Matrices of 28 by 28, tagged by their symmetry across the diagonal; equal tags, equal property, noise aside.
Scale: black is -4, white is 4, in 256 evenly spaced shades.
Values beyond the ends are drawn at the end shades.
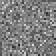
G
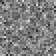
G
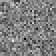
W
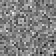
G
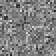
G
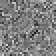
G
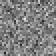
W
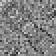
G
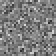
G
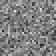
W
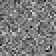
G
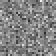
W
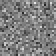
W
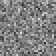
W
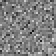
G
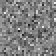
W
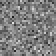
W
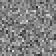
W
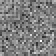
G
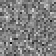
W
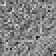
G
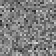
W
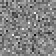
G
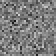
W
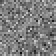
G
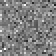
W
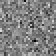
W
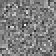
G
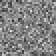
G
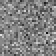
W
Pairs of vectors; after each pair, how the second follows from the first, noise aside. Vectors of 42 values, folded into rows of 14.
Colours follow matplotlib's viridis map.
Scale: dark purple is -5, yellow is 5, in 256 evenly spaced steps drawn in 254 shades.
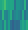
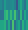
shuffled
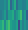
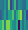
scaled up
